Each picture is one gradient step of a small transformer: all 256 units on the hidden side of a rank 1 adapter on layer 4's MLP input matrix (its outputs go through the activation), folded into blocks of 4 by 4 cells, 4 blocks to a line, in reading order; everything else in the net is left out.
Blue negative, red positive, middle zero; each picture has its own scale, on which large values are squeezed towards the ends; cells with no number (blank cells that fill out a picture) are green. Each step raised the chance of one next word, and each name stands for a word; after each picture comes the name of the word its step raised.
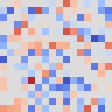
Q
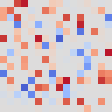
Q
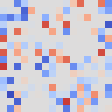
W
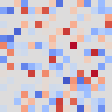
W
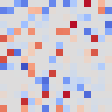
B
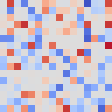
W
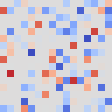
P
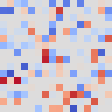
B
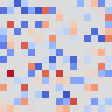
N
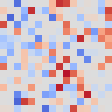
P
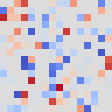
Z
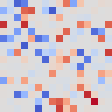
P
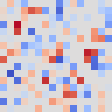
N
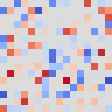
N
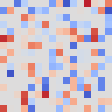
B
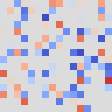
W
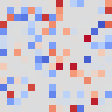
P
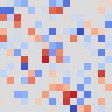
B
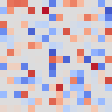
Z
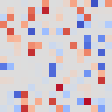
Z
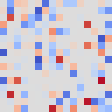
N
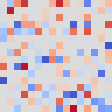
B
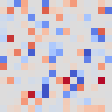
N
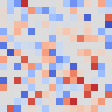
Q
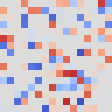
W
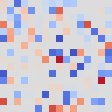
N
